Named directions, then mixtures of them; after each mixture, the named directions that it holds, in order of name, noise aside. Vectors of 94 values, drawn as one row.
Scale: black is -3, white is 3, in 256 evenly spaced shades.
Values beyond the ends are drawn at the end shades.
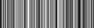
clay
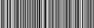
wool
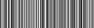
wool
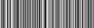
wool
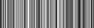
clay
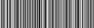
wool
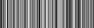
clay, wool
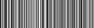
wool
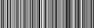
clay, wool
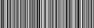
clay, wool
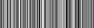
clay, wool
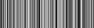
clay, wool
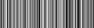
clay, wool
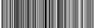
clay, wool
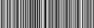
wool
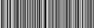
wool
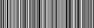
clay, wool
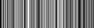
clay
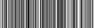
clay, wool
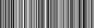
clay, wool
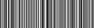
wool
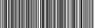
clay, wool
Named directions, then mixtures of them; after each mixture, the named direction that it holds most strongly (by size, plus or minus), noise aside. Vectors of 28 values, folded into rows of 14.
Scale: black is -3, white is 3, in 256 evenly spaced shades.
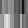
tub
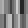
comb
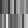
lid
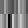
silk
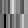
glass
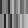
glass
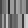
lid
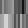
tub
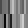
glass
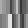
comb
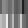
tub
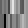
glass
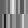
glass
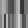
comb
